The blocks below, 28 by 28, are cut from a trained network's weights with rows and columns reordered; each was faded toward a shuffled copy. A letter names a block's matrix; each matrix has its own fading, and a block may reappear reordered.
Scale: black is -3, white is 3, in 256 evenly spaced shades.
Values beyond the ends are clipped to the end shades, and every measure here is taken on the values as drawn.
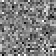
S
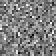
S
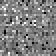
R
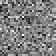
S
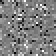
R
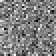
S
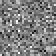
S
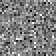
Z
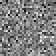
S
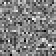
S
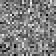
S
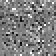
R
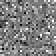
R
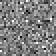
Z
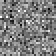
Z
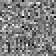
S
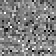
R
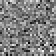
S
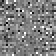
R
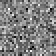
S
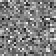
S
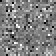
R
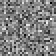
S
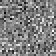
Z
